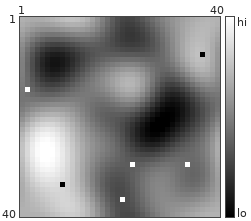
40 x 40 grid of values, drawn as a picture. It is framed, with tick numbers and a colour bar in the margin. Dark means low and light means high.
Lone odd cells: 6, 4 higher and 2 lower than their neighbours. Histogram: bell-shaped. Average level on the scale: 50%. Ninth with the lowest average: middle right.
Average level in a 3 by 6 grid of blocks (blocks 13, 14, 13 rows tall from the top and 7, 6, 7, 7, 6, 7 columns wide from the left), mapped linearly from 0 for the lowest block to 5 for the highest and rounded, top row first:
2 2 2 2 3 4 | 4 4 2 1 0 2 | 5 5 2 2 3 3
